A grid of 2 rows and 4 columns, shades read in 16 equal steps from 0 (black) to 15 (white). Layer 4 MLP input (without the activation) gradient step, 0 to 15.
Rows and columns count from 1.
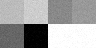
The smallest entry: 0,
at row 2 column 2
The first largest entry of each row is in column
2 3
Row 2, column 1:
6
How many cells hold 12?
1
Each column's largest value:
11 12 15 15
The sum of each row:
40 36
